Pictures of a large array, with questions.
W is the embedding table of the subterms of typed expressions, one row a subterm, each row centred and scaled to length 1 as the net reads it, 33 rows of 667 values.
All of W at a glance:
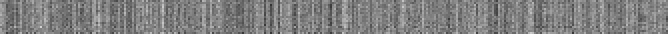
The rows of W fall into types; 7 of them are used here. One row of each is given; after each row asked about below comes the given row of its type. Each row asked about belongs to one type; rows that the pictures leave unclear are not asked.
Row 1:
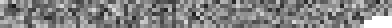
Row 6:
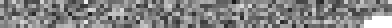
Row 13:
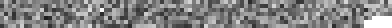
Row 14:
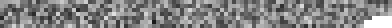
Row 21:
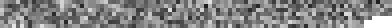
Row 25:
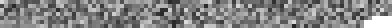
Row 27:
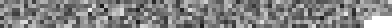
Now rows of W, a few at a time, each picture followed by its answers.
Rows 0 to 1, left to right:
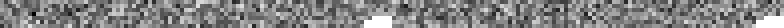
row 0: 14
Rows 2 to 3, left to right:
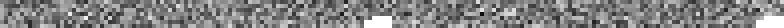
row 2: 21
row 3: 6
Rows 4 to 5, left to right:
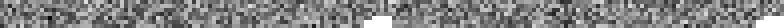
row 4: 13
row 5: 25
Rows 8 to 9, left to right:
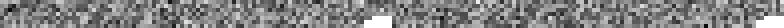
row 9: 13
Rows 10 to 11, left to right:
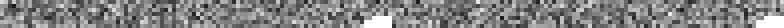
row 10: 1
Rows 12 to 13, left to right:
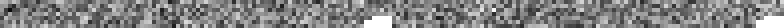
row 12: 14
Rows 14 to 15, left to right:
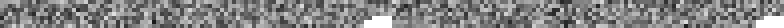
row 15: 25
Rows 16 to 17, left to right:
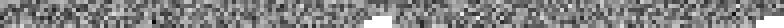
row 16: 14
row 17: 21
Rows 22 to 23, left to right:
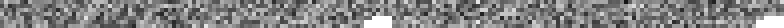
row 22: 13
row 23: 6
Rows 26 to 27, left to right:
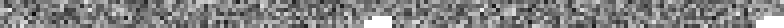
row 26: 21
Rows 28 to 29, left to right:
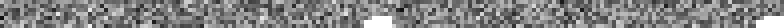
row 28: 27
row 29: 25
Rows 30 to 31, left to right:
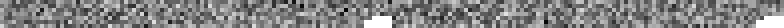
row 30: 25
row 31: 14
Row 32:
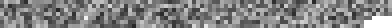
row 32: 13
